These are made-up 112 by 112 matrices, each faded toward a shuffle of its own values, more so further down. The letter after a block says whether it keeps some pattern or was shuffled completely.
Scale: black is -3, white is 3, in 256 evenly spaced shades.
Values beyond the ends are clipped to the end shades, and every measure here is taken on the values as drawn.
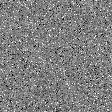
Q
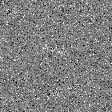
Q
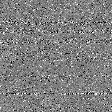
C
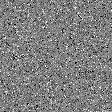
Q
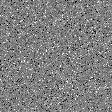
Q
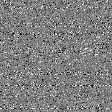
C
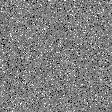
Q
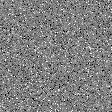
Q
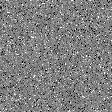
Q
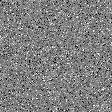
Q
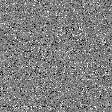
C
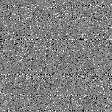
C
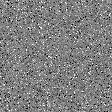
Q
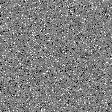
Q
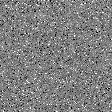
Q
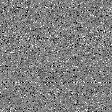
C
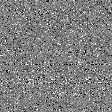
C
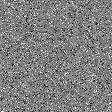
Q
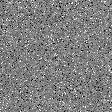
Q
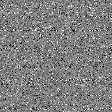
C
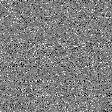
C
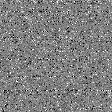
C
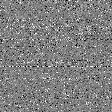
C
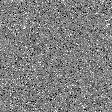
Q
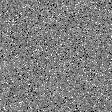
Q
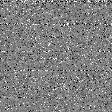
C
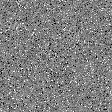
Q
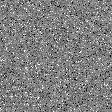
Q
